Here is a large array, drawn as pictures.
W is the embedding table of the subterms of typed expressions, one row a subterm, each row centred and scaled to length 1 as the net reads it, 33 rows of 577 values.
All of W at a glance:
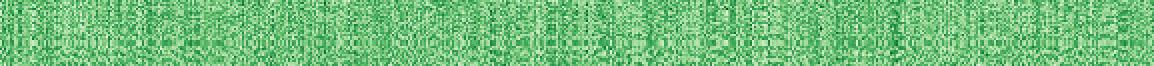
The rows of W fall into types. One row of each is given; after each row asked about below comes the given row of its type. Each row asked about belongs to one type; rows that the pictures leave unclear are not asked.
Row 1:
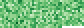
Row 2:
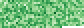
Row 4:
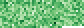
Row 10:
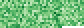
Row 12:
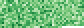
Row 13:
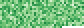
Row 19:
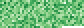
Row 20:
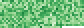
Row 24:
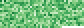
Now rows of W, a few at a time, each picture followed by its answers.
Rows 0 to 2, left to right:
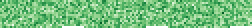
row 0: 2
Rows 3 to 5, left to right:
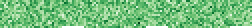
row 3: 19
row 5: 19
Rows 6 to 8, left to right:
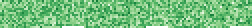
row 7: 2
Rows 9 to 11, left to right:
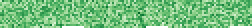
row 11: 1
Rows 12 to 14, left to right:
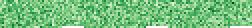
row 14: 20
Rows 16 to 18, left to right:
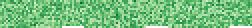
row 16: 20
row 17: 12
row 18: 1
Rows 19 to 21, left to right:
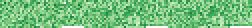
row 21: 20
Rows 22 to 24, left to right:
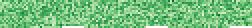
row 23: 1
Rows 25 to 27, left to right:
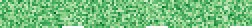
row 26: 12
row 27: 13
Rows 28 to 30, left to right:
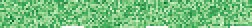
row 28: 24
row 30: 20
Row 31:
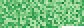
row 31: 12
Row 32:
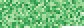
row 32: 19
